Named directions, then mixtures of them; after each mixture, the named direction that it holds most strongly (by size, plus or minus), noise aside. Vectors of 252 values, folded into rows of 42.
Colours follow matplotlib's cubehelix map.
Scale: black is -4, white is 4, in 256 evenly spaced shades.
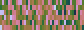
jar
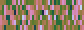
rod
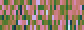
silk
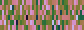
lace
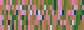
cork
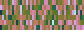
jar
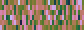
rod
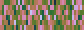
rod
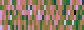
cork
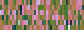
silk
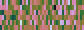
jar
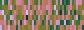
jar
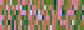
cork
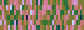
lace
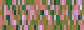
rod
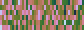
jar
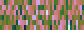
silk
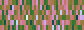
lace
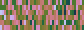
jar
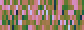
cork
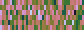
cork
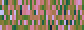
jar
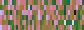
jar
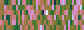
rod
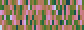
jar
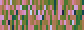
cork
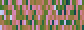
jar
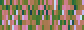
cork
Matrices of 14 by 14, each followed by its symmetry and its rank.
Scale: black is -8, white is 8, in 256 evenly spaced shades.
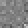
symmetric, rank three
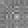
symmetric, rank three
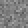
antisymmetric, full rank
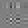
neither, rank one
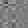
neither, rank two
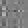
neither, rank two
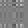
neither, rank one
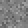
antisymmetric, full rank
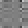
neither, rank one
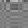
neither, rank one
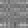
neither, rank two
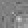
symmetric, rank three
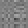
neither, rank two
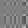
neither, rank one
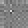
symmetric, rank three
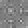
symmetric, rank three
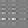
neither, rank one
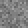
antisymmetric, full rank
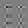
neither, rank one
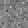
antisymmetric, full rank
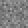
antisymmetric, full rank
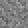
antisymmetric, full rank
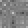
symmetric, rank three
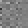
neither, rank two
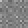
symmetric, rank three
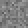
antisymmetric, full rank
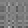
neither, rank two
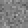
antisymmetric, full rank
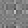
neither, rank two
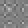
symmetric, rank three
